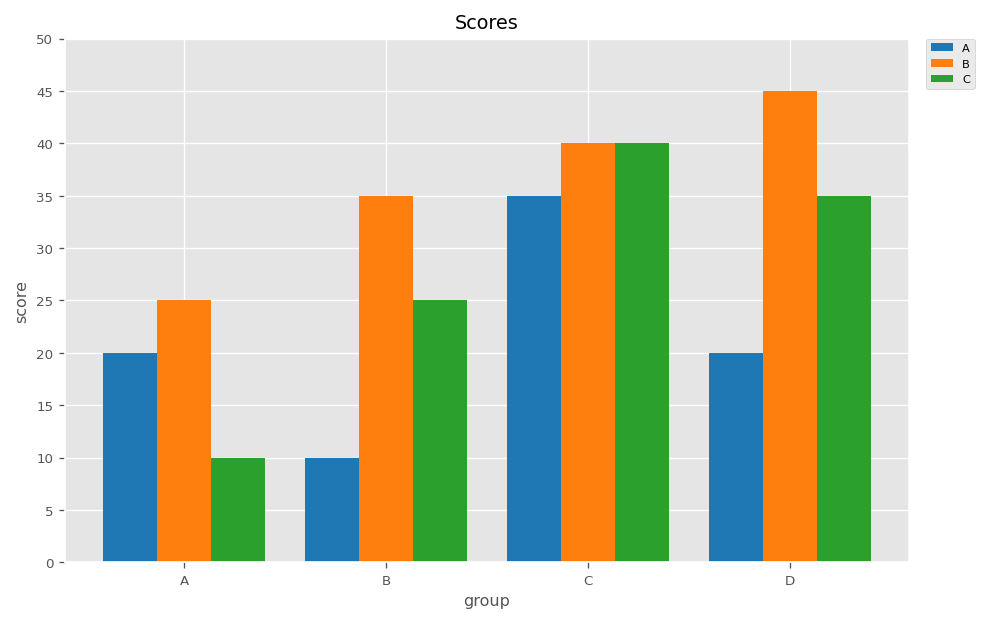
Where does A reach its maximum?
C
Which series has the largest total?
B
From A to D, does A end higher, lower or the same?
the same
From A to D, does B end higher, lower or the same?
higher
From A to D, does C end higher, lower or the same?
higher
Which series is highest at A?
B
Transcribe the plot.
Title: Scores
x-axis: group, ticks A B C D
y-axis: score, ticks 0 5 10 15 20 25 30 35 40 45 50
Legend: A, B, C
Values:
A: 20 10 35 20
B: 25 35 40 45
C: 10 25 40 35
